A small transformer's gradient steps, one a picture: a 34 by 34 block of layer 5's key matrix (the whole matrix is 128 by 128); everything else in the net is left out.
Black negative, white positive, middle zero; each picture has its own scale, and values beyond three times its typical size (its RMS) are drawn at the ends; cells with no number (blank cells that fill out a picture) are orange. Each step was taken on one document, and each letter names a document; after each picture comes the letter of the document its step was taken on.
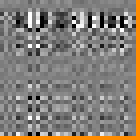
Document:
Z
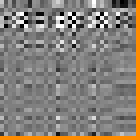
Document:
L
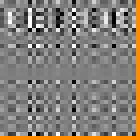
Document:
Z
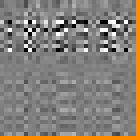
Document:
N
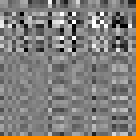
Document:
L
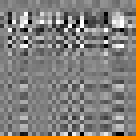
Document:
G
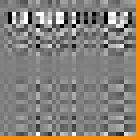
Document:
G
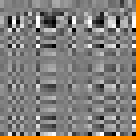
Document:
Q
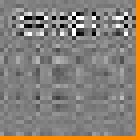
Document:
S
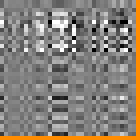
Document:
Q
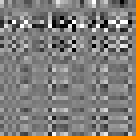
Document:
L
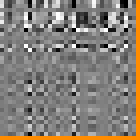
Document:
N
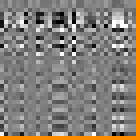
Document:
G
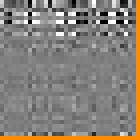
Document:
N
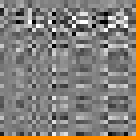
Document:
S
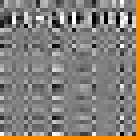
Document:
Q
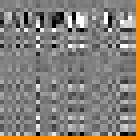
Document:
G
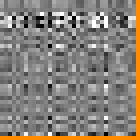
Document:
Q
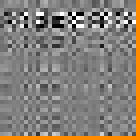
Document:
Q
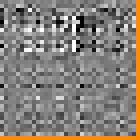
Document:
S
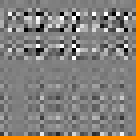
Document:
Z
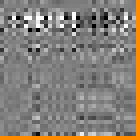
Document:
Z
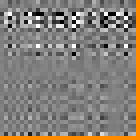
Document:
Z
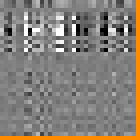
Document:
N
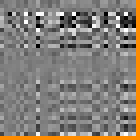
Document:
G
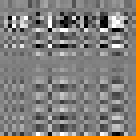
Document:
G
